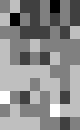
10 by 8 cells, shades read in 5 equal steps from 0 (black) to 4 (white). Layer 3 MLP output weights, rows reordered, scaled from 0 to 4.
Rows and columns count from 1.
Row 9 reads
2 3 2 2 2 4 3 3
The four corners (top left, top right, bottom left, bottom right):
2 1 3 2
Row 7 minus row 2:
0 3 1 1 1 2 0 2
